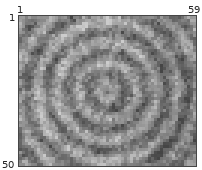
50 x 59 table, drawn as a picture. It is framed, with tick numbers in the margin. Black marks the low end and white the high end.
No single row or column stands out from its neighbours. Rings spread out from the centre. Overall the values sit about 50% of the way up the scale. The texture is blotchy.
